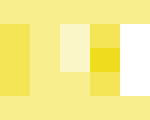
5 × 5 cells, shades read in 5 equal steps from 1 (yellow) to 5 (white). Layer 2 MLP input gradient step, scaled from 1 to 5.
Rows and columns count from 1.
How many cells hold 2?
5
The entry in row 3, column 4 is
1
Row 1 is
3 3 3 3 3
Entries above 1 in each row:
5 5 4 5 5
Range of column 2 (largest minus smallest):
0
